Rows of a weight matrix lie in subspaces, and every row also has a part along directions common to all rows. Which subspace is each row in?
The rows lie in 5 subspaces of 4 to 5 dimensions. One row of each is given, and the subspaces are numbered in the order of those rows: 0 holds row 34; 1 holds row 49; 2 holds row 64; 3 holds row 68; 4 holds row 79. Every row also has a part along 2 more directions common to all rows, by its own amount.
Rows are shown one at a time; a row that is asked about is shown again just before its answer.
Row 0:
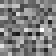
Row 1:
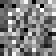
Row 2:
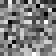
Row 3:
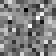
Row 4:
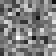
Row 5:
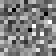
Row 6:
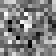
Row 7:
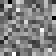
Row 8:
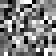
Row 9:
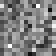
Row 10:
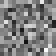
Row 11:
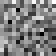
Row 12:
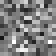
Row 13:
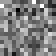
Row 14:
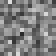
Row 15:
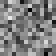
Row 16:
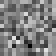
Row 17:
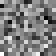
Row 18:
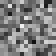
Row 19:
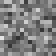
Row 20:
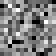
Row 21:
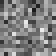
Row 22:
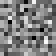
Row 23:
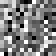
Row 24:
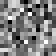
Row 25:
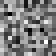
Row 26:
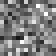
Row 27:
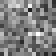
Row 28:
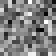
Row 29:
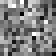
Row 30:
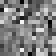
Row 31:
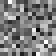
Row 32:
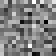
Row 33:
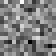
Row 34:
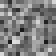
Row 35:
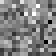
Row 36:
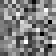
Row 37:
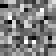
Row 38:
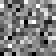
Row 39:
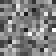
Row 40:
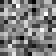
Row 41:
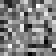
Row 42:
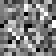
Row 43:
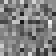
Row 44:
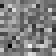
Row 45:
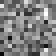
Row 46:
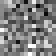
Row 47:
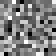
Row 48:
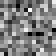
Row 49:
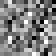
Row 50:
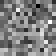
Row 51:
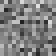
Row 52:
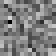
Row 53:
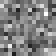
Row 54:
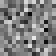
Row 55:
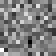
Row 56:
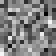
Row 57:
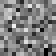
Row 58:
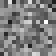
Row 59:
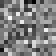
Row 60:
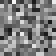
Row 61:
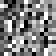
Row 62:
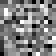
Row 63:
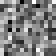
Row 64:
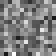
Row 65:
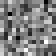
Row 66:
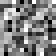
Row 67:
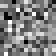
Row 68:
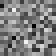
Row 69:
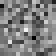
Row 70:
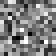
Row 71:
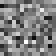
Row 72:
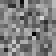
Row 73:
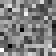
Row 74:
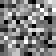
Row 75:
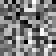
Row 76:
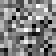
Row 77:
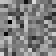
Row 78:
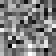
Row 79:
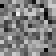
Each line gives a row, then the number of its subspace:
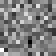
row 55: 3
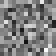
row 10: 3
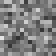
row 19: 0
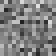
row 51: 1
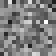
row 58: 1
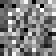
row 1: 4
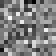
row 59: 1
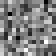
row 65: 0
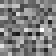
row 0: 4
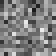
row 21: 2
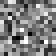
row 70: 0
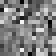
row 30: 1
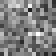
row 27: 2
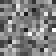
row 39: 2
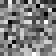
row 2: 1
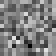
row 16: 3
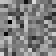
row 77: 4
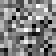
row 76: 2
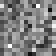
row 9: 3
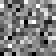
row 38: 2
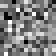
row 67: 1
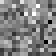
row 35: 2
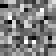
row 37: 4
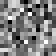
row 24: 2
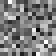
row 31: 2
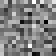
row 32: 1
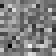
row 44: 3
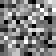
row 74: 4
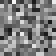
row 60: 0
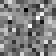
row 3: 4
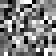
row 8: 3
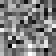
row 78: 3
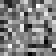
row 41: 3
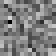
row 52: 4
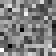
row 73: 3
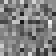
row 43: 1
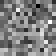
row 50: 2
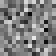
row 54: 1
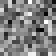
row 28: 1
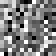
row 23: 4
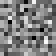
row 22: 4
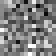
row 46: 3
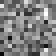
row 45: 4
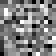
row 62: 1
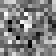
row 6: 3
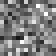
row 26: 0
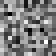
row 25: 0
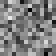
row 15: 2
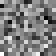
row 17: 4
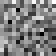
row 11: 1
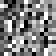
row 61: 2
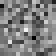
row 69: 0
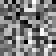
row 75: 0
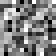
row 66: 1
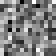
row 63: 1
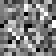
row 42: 3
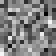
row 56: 3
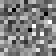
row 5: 3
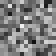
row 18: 0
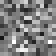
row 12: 0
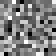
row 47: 0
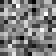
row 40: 2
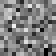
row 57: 2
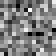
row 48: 2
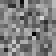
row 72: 2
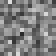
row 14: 0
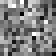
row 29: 2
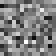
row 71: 4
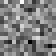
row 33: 0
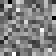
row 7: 2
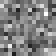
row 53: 4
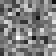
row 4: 0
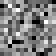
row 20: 0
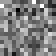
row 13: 4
